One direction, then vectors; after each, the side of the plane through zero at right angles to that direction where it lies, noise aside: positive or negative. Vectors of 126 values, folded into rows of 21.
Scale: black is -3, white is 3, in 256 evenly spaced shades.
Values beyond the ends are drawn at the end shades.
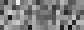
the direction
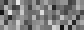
positive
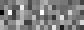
positive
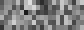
positive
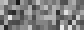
negative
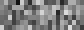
negative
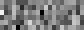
negative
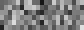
positive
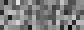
positive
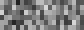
negative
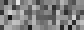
positive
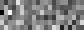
positive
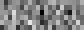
positive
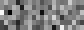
negative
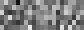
negative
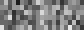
negative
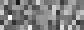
negative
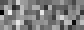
positive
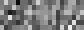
negative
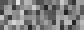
positive
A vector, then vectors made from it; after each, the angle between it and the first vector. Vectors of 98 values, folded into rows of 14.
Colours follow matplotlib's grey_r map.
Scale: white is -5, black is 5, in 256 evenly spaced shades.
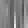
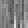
nearly parallel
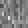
orthogonal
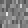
orthogonal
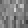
partly opposed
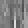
nearly parallel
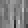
nearly opposite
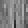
nearly opposite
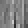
nearly opposite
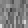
partly aligned
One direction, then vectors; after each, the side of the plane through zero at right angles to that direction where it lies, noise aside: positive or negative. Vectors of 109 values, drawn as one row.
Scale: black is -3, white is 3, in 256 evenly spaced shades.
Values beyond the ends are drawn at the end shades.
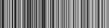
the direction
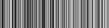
positive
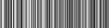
negative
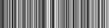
positive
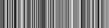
positive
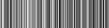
negative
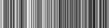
negative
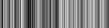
positive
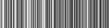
negative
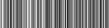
negative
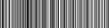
positive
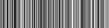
positive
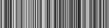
negative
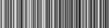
negative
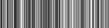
positive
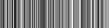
positive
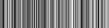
positive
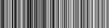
positive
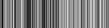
positive
